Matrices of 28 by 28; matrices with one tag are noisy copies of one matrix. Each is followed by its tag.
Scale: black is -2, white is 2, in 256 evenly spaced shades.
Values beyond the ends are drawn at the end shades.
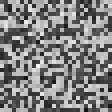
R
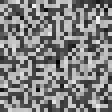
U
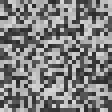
R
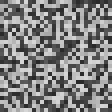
U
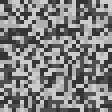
R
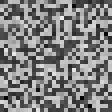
U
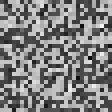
R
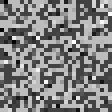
R
